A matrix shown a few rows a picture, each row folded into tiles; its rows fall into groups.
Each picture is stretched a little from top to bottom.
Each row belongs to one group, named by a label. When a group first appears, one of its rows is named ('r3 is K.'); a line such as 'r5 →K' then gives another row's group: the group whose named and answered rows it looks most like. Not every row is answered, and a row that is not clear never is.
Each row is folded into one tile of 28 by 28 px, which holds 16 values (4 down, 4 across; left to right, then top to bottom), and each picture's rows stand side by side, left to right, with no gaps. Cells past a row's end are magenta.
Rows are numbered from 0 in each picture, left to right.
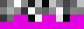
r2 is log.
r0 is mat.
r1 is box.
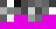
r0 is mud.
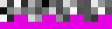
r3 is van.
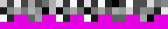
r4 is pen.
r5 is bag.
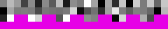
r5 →bag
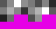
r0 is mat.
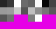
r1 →mud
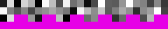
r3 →pen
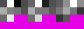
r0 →mud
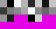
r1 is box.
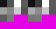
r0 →pen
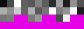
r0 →pen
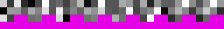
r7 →mat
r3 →pen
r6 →mat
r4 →van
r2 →log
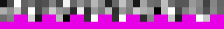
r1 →log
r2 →bag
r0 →pen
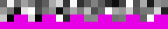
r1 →log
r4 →pen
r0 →bag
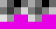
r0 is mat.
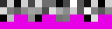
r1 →bag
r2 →pen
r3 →box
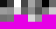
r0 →pen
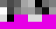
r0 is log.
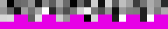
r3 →box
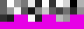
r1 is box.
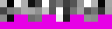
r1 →pen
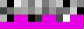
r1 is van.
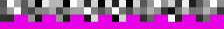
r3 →box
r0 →van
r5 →mat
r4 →box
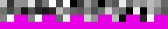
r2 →mud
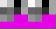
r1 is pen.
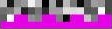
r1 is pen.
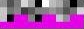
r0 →log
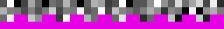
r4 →mud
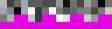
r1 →log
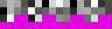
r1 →box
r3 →mud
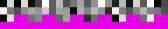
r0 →box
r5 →mud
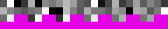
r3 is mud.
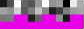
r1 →mat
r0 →pen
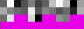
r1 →log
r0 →mud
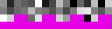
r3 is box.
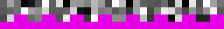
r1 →pen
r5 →log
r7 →van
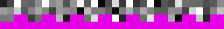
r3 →mud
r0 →pen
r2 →log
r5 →mud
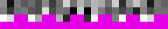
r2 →bag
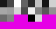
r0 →pen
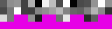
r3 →mat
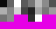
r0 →pen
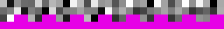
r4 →mat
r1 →bag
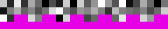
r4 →mud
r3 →mat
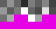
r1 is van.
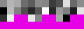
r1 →van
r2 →bag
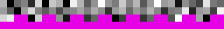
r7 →bag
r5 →mat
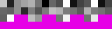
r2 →mud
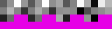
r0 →mat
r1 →mat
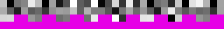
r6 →box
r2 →pen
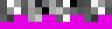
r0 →van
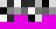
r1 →box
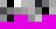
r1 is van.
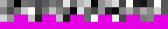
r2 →bag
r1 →log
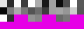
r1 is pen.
